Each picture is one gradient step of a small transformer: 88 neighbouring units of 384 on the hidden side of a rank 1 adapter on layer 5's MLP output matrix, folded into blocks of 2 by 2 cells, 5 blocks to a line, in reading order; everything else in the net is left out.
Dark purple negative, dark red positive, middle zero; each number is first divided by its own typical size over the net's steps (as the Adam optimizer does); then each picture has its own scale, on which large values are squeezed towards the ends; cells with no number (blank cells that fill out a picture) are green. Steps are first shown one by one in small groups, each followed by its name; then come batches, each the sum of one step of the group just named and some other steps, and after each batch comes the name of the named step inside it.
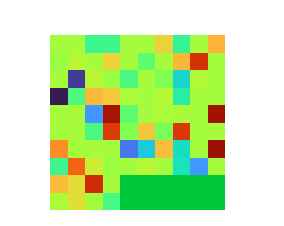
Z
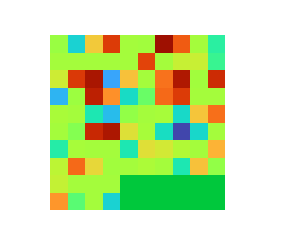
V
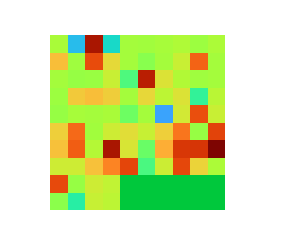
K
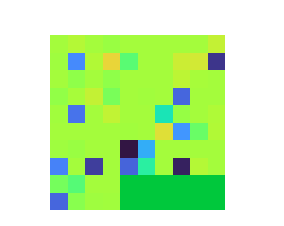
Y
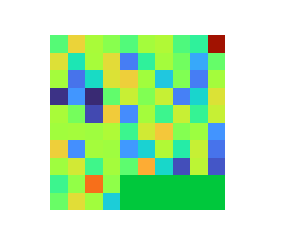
Y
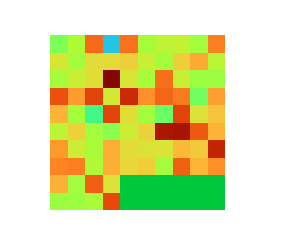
K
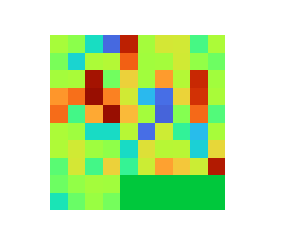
Y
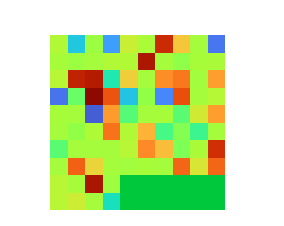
V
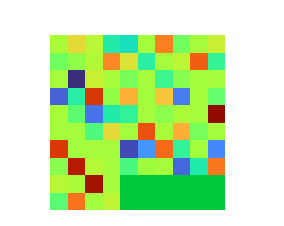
Y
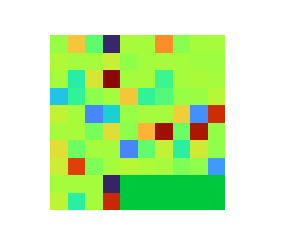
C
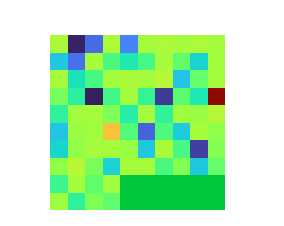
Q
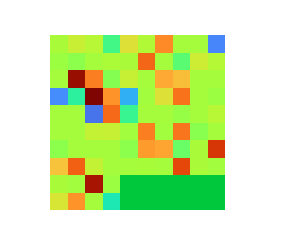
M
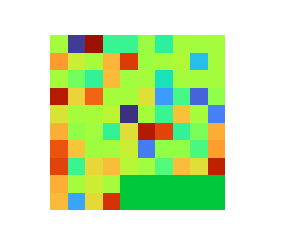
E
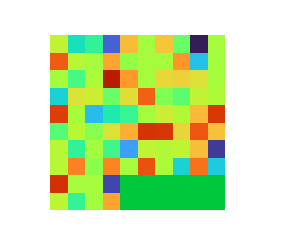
C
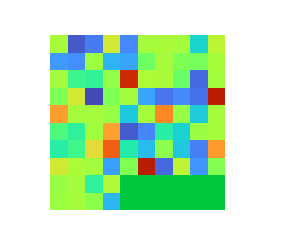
Q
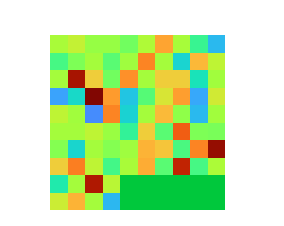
M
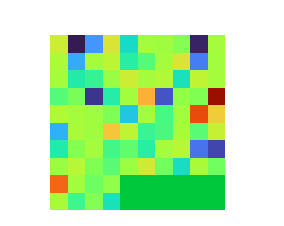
Q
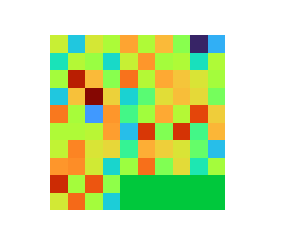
M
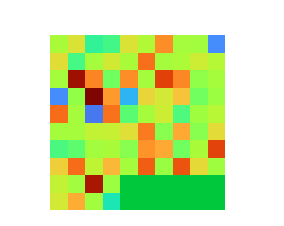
M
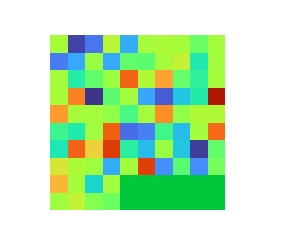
Q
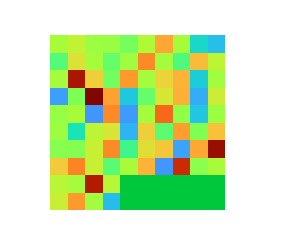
M
